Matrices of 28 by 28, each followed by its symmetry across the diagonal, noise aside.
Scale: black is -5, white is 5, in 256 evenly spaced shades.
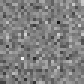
antisymmetric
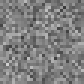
antisymmetric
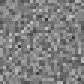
symmetric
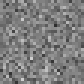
neither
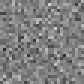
antisymmetric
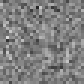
antisymmetric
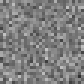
neither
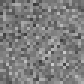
symmetric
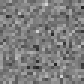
neither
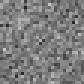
symmetric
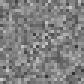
symmetric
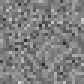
symmetric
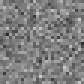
neither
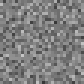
antisymmetric
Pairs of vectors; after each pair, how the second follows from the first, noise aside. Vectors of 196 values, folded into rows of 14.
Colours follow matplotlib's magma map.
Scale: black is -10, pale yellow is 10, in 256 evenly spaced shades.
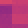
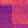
scaled up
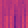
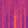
negated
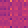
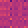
negated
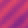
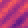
scaled up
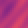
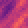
scaled up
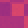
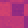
negated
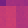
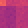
negated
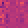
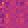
negated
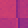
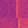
negated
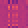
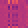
negated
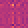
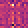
scaled up
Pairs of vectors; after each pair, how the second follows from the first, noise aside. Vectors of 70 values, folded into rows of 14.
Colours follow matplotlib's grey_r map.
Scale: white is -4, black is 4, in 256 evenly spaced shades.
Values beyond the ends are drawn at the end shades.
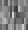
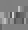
partly zeroed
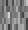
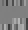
partly zeroed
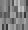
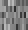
wrapped around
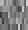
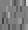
partly zeroed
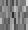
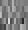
shuffled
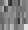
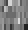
negated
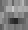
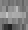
wrapped around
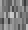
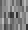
negated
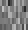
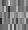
shuffled
